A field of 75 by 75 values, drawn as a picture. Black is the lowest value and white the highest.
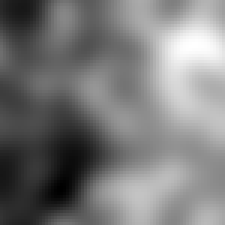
Ninth with the lowest average: bottom left. Average level on the scale: 50%. Slope: up to the right. Stripes: none.
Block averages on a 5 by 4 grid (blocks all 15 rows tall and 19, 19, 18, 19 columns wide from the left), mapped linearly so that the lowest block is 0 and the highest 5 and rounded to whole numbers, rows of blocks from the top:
1 2 3 4 / 1 2 3 5 / 1 2 3 4 / 0 0 3 3 / 0 1 4 3
